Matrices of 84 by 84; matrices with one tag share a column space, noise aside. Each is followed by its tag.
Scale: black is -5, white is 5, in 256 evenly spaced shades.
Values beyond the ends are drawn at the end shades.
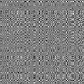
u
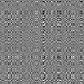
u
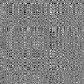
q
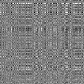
q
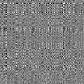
q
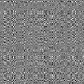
u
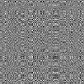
u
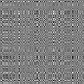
u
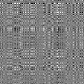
q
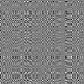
u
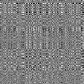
q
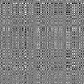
q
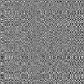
u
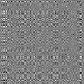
u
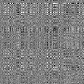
q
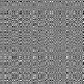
u
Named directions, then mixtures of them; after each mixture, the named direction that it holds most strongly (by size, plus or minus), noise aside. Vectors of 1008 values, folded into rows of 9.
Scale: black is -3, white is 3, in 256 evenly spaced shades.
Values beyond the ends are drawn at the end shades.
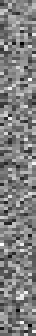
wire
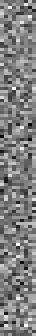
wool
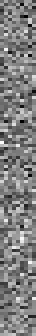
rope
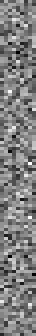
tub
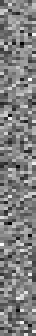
wire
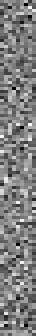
wool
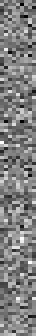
rope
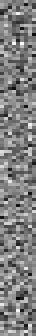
wire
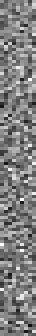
wire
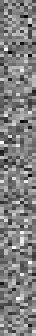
rope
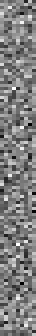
wool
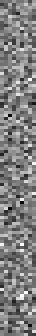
wire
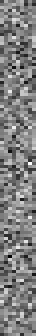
tub
